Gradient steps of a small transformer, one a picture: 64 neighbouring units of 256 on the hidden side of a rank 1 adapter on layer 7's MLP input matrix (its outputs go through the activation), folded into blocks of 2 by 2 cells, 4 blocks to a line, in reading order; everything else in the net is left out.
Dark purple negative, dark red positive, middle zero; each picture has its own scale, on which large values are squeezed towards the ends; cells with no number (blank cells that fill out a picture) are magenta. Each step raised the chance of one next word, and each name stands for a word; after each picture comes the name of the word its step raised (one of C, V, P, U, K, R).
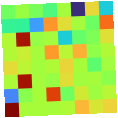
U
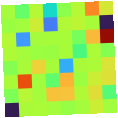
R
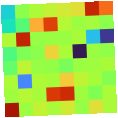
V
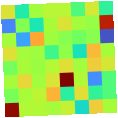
U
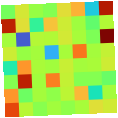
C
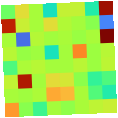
C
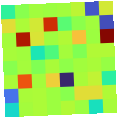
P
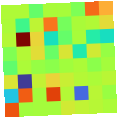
V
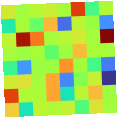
P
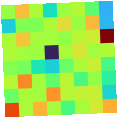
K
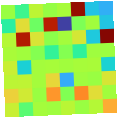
P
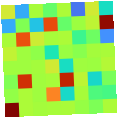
U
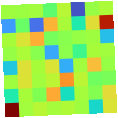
U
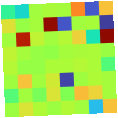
P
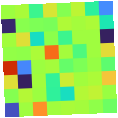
C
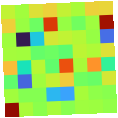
R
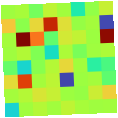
P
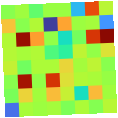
R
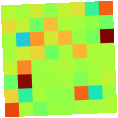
C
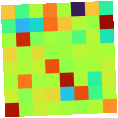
U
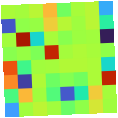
C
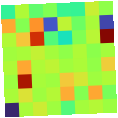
R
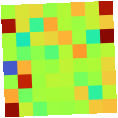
C
